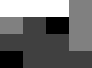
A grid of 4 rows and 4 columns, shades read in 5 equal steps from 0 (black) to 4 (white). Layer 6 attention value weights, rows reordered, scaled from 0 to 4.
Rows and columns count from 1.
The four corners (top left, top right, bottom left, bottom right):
4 2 0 1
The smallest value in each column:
0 1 0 1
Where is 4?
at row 1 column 1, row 1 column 2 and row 1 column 3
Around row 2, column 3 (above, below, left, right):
4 1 1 2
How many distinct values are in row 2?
3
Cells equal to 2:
4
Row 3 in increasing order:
1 1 1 2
